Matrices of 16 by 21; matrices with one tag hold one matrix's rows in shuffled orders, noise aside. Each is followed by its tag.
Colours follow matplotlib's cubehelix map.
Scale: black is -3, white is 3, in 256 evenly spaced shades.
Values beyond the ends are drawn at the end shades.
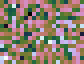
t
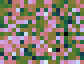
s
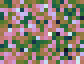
s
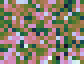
s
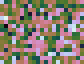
t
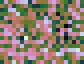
s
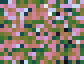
s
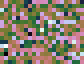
t
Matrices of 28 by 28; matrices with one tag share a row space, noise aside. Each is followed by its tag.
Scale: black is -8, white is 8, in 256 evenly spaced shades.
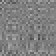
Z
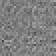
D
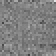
D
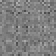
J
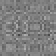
J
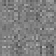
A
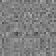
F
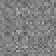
J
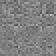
A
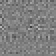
Z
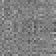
D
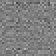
J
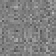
F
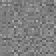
A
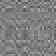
J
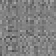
Z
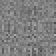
D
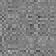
Z
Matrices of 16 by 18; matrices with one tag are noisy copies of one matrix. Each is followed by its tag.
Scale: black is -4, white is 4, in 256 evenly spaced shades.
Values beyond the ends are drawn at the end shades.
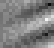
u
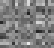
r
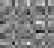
r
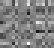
r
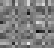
r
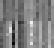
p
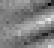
u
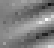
u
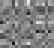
r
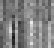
p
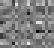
r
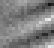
u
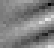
u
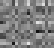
r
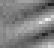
u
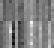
p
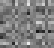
r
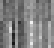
p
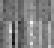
p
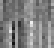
p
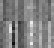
p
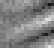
u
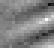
u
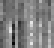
p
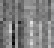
p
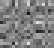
r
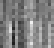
p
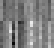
p
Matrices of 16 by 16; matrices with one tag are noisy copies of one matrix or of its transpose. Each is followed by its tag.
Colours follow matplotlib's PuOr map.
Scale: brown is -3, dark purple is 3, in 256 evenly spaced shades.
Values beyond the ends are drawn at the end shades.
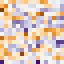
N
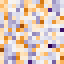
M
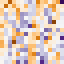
N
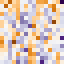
N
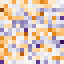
N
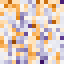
N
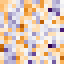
M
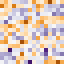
M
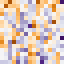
N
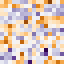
M
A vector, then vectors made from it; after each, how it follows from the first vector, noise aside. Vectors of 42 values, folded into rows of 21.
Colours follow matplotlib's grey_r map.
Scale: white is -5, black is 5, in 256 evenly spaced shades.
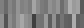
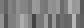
copied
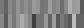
copied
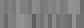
shrunk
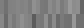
shrunk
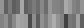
wrapped around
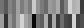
scaled up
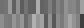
wrapped around
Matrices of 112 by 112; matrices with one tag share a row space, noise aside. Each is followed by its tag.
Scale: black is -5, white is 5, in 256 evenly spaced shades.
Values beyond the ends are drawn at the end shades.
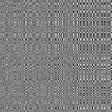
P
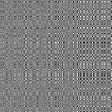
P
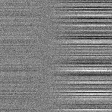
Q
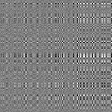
P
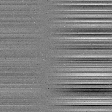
Q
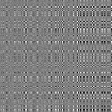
P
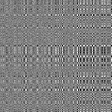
P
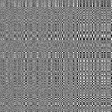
P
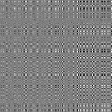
P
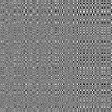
P
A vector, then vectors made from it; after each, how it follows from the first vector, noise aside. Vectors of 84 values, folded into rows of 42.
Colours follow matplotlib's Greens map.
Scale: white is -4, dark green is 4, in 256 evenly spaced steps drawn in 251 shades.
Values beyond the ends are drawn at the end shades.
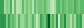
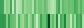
copied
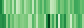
copied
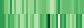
copied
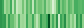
copied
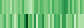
wrapped around
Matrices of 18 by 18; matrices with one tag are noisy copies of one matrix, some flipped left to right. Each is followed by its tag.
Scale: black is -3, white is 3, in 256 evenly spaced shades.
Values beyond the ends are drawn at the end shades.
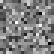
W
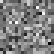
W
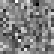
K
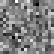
K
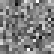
K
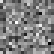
W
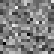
W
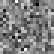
K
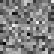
W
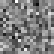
K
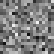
W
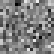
K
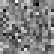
K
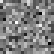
W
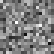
W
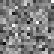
W
